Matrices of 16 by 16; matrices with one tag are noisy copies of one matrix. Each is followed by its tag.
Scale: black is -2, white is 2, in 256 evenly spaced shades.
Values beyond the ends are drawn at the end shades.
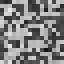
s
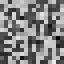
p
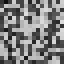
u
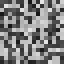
u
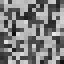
p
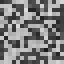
s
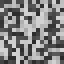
u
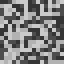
s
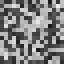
u
